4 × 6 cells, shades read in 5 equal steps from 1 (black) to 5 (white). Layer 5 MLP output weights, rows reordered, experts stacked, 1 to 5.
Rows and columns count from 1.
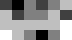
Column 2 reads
1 2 4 4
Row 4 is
5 4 3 1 3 5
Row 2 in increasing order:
2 2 3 3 4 4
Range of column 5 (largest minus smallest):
1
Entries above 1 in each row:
5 6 6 5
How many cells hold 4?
9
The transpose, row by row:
2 4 4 5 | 1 2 4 4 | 3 3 4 3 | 2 3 4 1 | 3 4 4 3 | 4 2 5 5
